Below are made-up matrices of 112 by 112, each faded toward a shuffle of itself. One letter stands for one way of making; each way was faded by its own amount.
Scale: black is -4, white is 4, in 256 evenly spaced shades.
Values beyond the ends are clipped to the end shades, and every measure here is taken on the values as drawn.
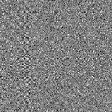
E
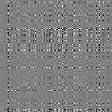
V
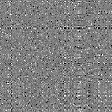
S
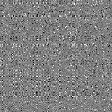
S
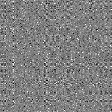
S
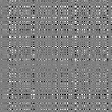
V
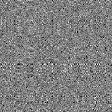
E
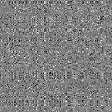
S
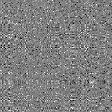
S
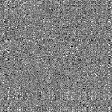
E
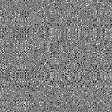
S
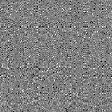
S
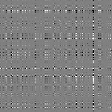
V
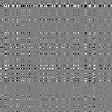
V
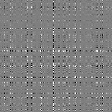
V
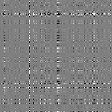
V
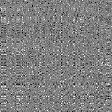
S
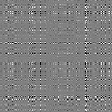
V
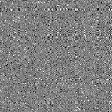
S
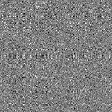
E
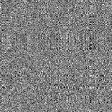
E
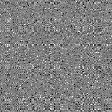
S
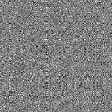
E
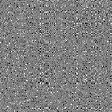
S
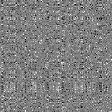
S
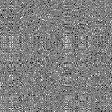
S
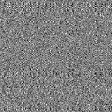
E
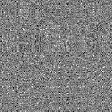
E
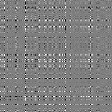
V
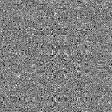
E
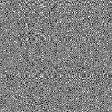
S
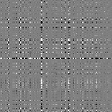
V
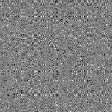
S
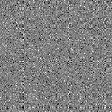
S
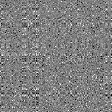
S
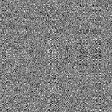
E
